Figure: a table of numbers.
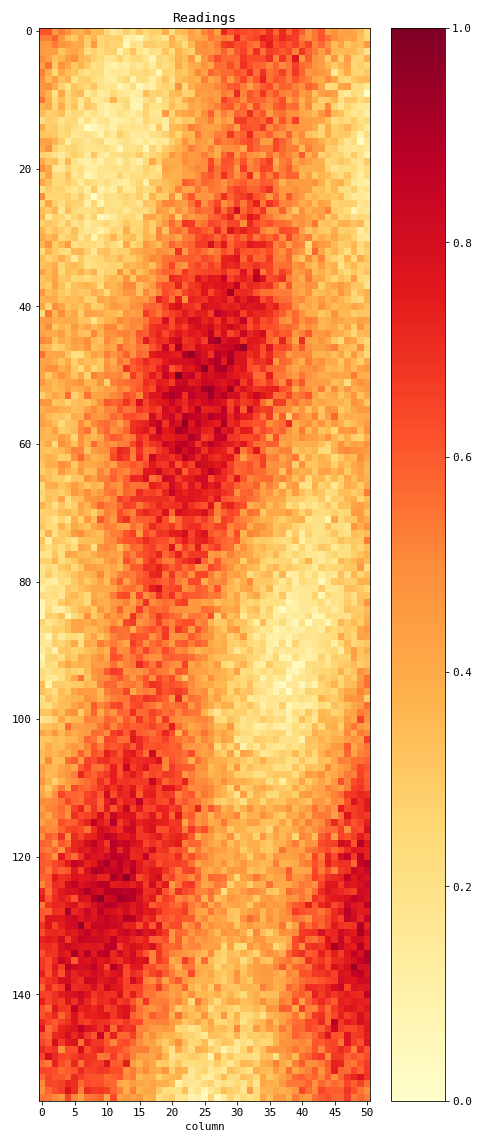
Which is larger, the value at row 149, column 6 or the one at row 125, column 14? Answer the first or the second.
the second
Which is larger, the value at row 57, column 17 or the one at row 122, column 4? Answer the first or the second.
the first
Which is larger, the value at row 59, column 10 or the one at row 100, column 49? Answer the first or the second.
the second
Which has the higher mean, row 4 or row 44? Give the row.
44
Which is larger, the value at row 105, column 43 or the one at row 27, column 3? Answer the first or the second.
the first
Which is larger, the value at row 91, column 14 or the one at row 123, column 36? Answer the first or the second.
the first
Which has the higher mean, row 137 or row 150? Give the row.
137
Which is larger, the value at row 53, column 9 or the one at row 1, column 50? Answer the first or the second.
the first
